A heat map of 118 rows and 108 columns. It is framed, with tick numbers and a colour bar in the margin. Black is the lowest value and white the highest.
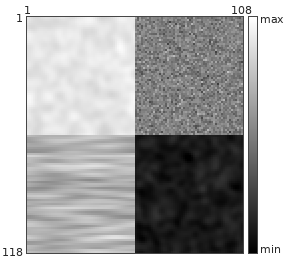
It is made of 2 by 2 panels. Panel 1,1: very high, blotchy, faint in contrast. Panel 1,2: middling, fine-grained. Panel 2,1: high, streaked across. Panel 2,2: very low, blotchy, faint in contrast.
